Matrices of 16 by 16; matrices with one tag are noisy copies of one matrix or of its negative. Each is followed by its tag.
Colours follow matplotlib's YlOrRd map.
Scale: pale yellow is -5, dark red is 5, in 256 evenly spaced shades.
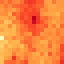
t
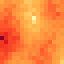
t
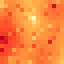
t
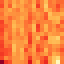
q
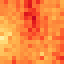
t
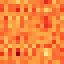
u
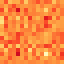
u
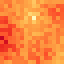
t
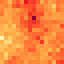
t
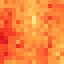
t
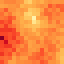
t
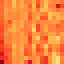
q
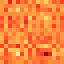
u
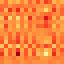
u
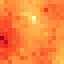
t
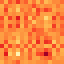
u
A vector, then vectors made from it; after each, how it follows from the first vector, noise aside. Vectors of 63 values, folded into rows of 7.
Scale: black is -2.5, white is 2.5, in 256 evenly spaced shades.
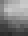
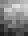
copied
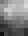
copied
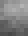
shrunk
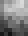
copied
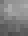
shrunk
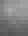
shrunk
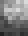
copied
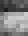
wrapped around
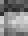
wrapped around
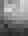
copied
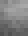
shrunk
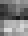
wrapped around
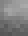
shrunk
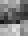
wrapped around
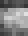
wrapped around
